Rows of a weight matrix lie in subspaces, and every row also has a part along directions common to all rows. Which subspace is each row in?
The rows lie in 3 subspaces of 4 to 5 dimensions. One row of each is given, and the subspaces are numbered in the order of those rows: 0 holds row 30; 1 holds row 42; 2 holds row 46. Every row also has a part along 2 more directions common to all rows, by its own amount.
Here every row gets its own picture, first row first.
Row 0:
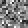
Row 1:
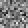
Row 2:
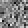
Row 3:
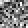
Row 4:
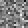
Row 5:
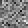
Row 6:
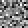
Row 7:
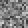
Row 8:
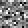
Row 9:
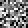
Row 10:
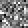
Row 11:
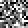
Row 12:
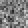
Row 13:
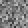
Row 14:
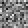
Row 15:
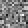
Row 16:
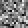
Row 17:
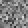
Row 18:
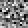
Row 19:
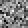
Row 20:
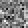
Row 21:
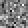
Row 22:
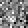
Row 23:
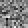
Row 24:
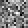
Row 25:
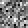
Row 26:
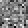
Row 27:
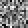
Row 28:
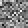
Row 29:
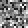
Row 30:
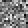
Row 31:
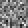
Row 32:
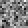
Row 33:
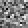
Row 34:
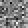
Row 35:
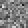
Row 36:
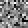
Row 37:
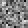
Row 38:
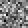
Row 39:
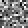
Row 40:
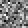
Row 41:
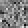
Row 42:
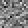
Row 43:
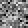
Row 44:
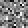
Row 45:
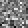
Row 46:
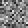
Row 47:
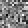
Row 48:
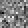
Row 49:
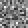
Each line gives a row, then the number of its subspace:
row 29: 1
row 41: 0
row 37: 2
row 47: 2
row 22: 0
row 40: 0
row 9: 1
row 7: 1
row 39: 1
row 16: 2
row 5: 2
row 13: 0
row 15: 2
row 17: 0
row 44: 2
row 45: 1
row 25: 2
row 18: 1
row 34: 1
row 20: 0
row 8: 1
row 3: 2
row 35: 2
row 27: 1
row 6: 1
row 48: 0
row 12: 0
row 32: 0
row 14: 2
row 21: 2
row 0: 2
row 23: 1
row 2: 0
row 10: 0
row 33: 1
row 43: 0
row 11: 2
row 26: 1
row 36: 2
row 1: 1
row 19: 0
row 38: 0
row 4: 2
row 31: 1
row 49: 1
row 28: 2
